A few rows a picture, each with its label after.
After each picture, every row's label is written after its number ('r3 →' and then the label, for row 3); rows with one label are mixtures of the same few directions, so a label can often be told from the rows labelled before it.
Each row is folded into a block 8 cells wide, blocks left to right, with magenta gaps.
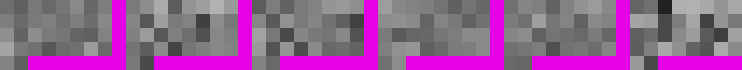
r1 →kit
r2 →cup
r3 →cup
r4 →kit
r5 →cup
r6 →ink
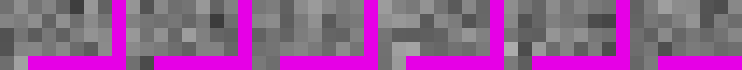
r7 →kit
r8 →kit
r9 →ink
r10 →kit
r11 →cup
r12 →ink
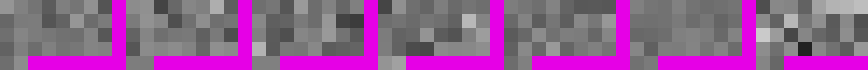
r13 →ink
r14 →ink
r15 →cup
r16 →kit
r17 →cup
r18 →cup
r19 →cup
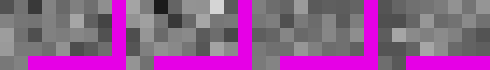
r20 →cup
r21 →ink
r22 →cup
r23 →kit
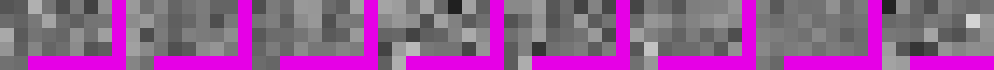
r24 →ink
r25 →kit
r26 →ink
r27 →kit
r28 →ink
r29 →cup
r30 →kit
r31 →kit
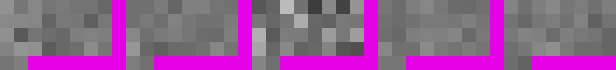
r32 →kit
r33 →kit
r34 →ink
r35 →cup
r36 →kit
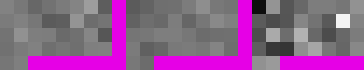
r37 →ink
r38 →kit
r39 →kit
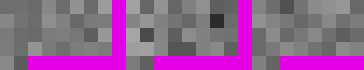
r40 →ink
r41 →kit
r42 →ink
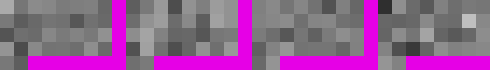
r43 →cup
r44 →cup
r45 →kit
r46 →kit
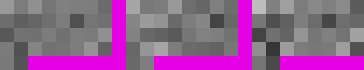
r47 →cup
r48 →kit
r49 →cup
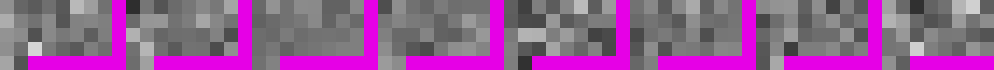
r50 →ink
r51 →cup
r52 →ink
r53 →kit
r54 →kit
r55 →ink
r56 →ink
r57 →ink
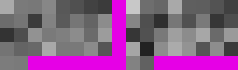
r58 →cup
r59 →cup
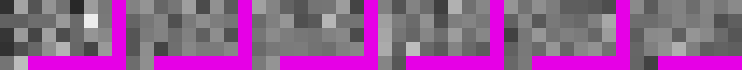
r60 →kit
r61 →ink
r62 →ink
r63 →ink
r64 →cup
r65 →kit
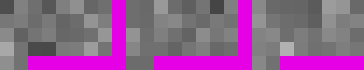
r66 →kit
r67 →ink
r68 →ink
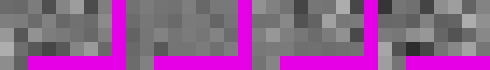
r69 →kit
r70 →ink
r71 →ink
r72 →kit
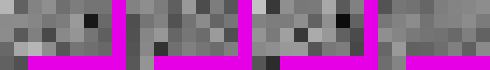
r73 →kit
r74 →ink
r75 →kit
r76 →cup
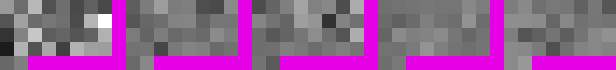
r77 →cup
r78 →ink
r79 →ink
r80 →kit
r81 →kit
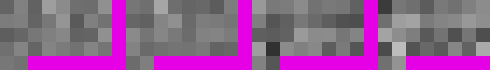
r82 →ink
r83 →ink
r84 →cup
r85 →cup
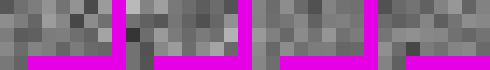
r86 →ink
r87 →cup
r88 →ink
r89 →kit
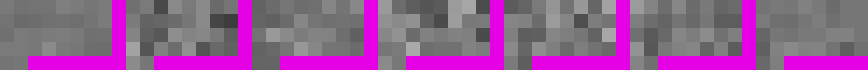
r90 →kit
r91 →cup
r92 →kit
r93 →ink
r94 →ink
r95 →cup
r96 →kit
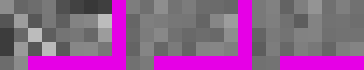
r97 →cup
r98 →cup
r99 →ink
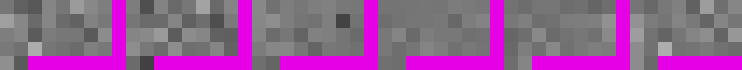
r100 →ink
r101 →kit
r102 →kit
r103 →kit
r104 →cup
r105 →ink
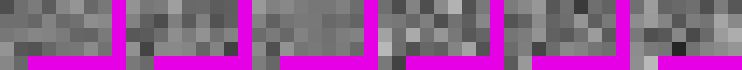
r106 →kit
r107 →cup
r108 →cup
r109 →kit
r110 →ink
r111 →kit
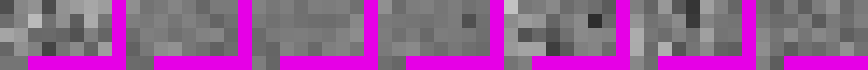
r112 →cup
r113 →kit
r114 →cup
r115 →kit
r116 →kit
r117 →ink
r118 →kit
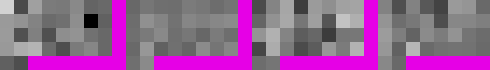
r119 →kit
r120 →cup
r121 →cup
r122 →ink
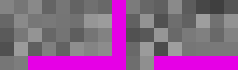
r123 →cup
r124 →cup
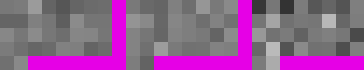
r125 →ink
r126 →ink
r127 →cup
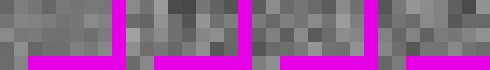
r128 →cup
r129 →ink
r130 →kit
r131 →ink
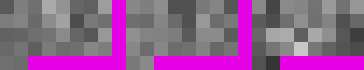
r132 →ink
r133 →ink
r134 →kit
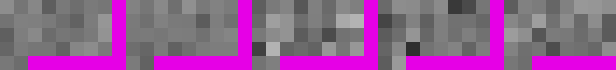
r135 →cup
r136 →cup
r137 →cup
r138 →ink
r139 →cup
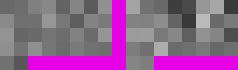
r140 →ink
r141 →ink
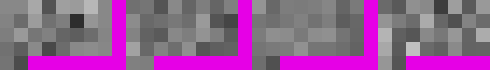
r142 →cup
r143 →cup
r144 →kit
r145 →ink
